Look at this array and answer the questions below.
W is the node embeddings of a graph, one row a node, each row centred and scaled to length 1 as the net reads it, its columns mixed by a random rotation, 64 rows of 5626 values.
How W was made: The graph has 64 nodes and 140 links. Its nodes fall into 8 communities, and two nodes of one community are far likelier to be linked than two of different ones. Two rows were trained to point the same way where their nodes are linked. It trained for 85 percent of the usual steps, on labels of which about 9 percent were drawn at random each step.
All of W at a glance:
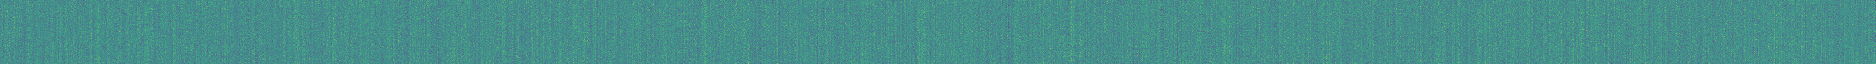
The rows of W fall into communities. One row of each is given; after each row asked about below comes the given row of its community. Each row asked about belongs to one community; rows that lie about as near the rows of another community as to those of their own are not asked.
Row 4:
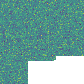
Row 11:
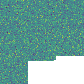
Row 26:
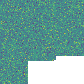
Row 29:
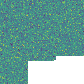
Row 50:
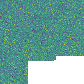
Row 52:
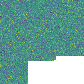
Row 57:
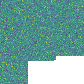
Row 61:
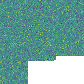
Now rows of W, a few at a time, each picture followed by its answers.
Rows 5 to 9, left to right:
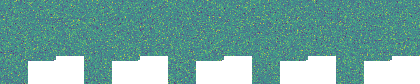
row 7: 26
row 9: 50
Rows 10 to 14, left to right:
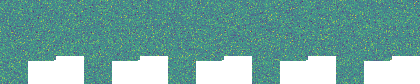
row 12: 11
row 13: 61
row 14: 52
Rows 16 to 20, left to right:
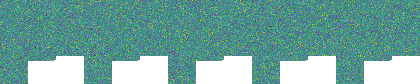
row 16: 26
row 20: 50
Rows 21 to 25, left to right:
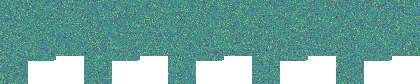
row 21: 57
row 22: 11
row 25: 52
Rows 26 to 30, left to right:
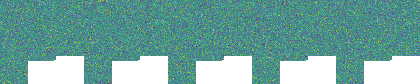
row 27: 11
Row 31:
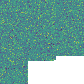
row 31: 26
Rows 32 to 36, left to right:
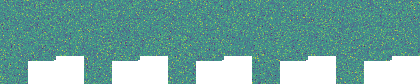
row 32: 29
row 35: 57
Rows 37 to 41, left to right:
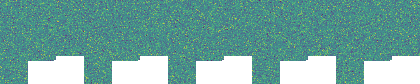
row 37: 11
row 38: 57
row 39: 26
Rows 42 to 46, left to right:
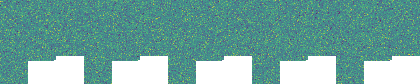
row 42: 29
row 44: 61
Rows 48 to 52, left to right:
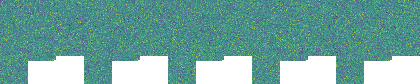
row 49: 61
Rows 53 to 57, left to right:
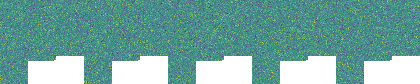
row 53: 61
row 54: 61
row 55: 29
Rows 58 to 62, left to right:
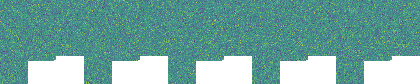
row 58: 4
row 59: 26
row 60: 29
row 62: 4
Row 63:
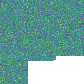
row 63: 11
